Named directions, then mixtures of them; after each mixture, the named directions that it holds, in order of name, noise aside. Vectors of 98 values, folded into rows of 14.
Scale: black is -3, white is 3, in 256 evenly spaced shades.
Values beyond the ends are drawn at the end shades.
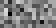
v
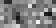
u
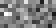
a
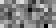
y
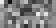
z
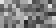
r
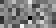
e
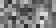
e, z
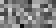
e, u, v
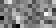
e, u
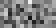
e, r, v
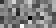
e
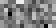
v, y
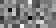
e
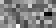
r, u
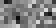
u
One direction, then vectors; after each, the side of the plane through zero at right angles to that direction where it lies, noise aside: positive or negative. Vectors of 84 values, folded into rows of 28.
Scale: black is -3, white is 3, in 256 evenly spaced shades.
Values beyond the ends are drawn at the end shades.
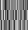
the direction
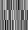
negative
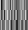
negative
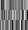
negative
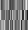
negative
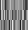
positive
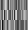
negative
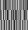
positive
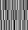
positive
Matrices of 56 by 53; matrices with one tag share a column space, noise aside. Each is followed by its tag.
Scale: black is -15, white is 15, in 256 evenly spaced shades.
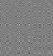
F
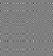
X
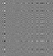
X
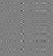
X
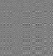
F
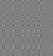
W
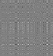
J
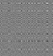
X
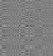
W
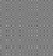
W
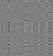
J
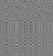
J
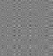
W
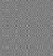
W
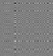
X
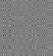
W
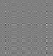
F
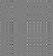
J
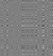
W
